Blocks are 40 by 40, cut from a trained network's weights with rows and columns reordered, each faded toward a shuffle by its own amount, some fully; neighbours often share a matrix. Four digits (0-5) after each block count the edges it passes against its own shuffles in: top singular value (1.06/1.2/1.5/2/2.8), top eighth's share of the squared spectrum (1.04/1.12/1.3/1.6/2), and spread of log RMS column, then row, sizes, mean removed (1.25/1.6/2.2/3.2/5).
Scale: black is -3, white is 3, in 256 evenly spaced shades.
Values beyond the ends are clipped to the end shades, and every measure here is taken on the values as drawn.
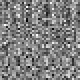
4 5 3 1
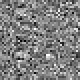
3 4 2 1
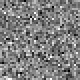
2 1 0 0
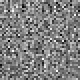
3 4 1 1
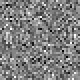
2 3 1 1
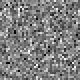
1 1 0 0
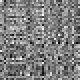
4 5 3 2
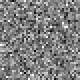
0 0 0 0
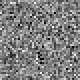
1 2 0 0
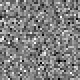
1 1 0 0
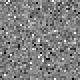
0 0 0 0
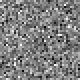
0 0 0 0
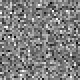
0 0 0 0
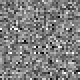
2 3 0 2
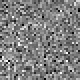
1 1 0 0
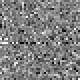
2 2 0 2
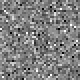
0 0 0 0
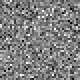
0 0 0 0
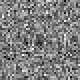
3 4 1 1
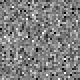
1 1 0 0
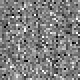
1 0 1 0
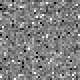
0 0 0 0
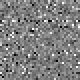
2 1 0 0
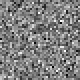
0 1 0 0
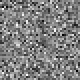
2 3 0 1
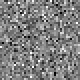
0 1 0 0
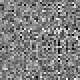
3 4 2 2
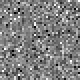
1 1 1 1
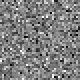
1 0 0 0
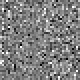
2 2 2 0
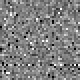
2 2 0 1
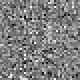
3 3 2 0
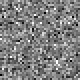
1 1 0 1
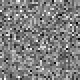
1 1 0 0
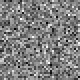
1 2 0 0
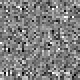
3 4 1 2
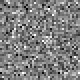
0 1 0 0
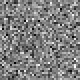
1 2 0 0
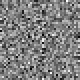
3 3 1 0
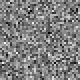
1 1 0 0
